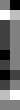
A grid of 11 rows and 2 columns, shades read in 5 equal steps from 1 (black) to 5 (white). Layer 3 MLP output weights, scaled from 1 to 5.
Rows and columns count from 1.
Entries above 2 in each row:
1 2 1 1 1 1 1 0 1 2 2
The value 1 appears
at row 1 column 2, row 6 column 1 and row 8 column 1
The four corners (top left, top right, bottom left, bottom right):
3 1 3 3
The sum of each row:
4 9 5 5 5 4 5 3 5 9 6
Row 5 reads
2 3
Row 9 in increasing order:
2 3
